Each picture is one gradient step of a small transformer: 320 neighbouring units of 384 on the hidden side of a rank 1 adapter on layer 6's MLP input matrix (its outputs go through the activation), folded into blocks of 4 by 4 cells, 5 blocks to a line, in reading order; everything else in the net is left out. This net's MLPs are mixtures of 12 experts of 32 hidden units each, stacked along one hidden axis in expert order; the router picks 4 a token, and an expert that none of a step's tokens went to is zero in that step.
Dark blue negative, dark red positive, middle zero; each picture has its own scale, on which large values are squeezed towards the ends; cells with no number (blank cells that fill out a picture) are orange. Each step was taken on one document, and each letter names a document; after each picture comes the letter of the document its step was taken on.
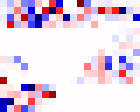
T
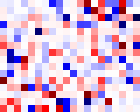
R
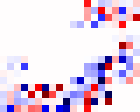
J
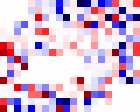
R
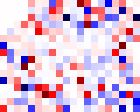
R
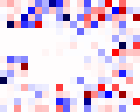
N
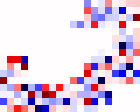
J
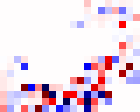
J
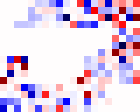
R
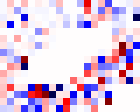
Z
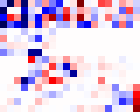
T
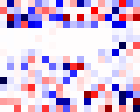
N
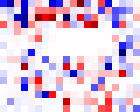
T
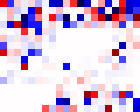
N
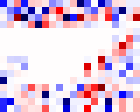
T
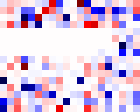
T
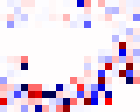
Z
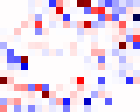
R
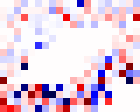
Z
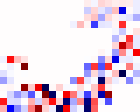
J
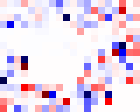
R
